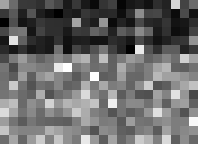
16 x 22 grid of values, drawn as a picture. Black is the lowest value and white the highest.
Ninth with the lowest average: top middle. Histogram: bell-shaped. Seam: horizontal, 40% of the way down, the bottom part higher. Stripes: none. Odd rows or columns: none.
